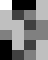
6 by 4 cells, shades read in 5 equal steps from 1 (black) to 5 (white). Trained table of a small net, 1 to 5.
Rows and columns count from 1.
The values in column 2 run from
1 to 4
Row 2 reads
4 2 3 4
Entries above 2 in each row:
2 3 3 4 2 2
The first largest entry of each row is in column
1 1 1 2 2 4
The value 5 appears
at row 1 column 1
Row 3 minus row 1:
-1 3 1 -1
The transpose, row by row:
5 4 4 3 1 1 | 1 2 4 4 4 2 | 1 3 2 3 2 3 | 4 4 3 3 4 4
